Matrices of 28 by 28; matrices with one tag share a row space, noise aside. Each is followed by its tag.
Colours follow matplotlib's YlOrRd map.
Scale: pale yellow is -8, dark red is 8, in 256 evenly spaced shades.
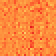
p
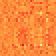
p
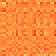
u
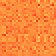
u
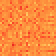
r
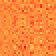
p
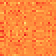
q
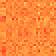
u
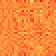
p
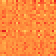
u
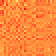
q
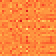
r
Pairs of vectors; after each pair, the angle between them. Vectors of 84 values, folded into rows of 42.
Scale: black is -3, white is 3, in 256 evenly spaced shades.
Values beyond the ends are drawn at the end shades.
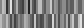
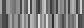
partly opposed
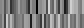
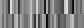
partly opposed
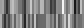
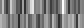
partly aligned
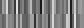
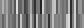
nearly parallel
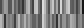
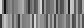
partly opposed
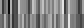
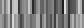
nearly opposite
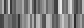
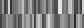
nearly parallel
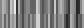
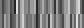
nearly opposite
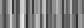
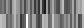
partly opposed
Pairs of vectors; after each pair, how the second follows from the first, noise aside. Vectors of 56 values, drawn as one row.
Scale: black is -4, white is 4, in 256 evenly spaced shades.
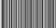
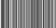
sign-scrambled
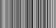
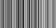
wrapped around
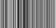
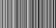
shuffled
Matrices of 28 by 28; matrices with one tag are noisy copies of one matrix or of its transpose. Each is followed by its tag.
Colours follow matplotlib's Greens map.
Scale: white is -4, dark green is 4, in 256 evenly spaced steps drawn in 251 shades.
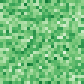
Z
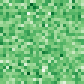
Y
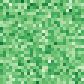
Y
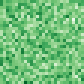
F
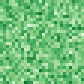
F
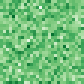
Z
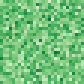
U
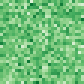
Y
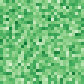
U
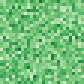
U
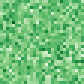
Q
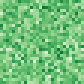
Q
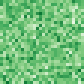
F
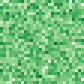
Y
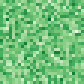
U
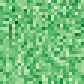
U
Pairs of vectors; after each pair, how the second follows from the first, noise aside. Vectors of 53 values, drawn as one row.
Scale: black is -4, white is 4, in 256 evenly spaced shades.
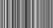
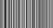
sign-scrambled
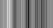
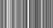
sign-scrambled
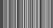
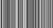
sign-scrambled
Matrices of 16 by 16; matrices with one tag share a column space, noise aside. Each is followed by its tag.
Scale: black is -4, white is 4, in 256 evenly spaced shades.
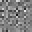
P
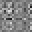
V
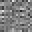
P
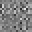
V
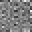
P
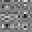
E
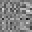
V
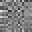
P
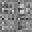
V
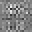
V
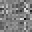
V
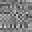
E
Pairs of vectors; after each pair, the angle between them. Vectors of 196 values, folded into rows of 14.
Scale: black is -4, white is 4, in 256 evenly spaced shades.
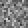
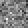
partly aligned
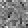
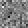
nearly parallel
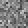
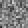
orthogonal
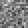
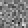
partly aligned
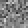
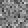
orthogonal
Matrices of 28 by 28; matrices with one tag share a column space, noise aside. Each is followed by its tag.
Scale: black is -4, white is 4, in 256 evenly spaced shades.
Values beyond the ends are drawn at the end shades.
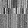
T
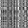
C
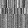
T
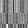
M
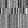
T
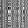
C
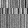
T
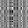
C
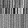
T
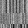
M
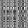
C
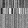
T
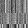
M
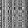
C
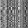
C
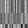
M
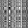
C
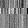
T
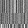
M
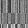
M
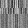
T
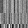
M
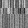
T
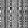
C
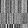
M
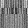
T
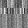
T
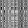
C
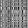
C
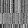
M
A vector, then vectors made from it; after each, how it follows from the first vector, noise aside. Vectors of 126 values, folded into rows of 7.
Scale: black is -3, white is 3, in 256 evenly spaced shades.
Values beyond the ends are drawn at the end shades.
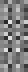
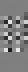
partly zeroed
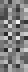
negated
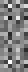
wrapped around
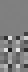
partly zeroed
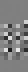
partly zeroed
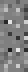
partly zeroed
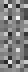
wrapped around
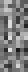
sign-scrambled
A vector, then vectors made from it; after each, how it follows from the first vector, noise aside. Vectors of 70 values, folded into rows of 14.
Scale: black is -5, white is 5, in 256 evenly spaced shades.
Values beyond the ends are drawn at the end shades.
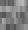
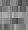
wrapped around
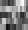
scaled up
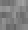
shrunk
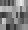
scaled up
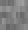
shrunk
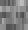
copied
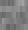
shrunk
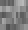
copied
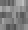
copied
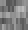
wrapped around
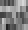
scaled up
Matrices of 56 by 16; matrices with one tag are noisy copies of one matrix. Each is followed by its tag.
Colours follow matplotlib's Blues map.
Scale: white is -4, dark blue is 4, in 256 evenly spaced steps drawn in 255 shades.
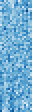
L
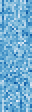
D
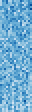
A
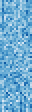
D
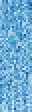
A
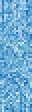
D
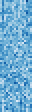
D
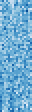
L
